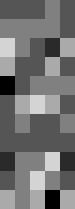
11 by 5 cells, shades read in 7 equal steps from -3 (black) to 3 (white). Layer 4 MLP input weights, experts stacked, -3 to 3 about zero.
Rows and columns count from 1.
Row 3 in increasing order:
-2 -1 0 1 2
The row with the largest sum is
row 6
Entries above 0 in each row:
0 0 2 2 0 3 0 0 1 1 3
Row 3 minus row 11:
1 0 -2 1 0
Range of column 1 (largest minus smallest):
5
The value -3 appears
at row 5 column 1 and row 11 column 4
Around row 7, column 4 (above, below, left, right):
1 -1 -1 0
